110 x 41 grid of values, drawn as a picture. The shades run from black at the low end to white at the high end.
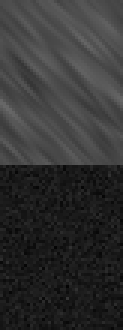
The table splits into 2 rows of 1 panel. Panel 1,1: low, slanting down to the right, faint in contrast. Panel 2,1: very low, fine-grained, faint in contrast.
